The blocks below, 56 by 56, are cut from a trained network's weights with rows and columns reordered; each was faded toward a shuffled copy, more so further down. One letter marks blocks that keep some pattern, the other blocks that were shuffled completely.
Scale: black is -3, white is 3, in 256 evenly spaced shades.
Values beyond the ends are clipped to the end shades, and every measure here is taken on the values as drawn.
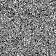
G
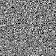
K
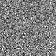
K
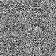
K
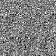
K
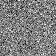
G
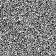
G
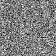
K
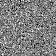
G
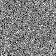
G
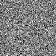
K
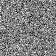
G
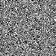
K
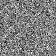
G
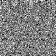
K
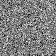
G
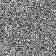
G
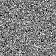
G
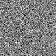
K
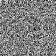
K
